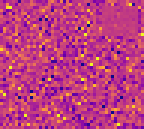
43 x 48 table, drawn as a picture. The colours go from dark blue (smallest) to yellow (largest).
No regular stripes run through it. Fine speckle covers the field. The top right is the smoothest part. In the top right lies a patch that is calmer than the rest.
